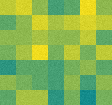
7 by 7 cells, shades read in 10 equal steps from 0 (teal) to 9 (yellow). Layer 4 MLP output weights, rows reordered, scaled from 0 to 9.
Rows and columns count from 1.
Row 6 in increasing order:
2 2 3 4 5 5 5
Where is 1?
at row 5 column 1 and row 7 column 4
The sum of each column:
28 37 40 22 35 35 34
